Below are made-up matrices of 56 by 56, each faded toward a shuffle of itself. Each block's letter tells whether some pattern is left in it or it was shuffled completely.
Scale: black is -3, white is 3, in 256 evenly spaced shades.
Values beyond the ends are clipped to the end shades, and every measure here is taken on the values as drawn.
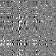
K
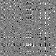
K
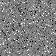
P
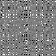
K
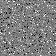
P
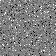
P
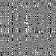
K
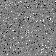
P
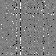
K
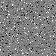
P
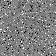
P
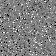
P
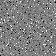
P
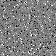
P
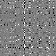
K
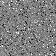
P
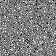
P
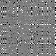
K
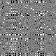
K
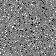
P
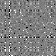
K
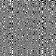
K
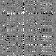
K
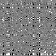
K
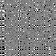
K
